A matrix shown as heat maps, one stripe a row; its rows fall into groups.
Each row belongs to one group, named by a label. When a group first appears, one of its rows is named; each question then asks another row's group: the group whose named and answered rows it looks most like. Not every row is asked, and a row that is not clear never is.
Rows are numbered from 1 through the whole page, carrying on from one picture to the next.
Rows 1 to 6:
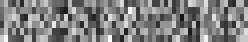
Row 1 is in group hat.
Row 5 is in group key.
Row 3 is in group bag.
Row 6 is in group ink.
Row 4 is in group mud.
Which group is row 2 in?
key
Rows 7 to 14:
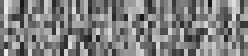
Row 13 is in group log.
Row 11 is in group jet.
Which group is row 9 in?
jet
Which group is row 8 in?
bag
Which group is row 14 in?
bag
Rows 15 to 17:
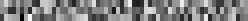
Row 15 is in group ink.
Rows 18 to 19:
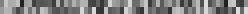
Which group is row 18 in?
bag
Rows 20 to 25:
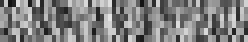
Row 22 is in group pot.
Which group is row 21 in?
pot
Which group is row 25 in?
jet
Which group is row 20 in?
jet
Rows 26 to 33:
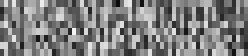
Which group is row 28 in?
mud
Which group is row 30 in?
mud
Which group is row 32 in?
hat
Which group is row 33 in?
hat
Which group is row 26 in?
ink
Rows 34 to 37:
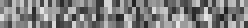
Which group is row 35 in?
key
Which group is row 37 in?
pot
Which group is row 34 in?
pot
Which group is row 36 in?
ink
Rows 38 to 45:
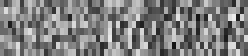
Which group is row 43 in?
ink
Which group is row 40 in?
pot
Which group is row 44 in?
bag
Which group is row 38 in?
log
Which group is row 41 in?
jet
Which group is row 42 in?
mud
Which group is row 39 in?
bag
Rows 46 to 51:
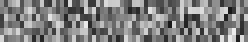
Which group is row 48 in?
key
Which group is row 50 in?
bag
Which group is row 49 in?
mud
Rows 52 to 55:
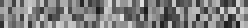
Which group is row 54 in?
hat
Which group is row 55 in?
jet
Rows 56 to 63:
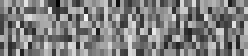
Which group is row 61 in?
pot
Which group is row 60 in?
key
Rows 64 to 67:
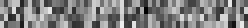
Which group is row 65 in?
ink
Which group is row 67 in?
hat
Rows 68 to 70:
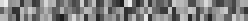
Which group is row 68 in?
ink
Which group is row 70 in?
key
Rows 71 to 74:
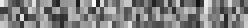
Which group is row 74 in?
ink
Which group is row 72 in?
log
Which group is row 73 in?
key
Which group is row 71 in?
ink
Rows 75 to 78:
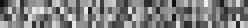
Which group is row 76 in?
mud
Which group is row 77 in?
log
